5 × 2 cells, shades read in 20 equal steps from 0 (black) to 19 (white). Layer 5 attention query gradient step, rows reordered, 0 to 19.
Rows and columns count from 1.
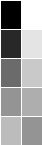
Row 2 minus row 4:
-8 4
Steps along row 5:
down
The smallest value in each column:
0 11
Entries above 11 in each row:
1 1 1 1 1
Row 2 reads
3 17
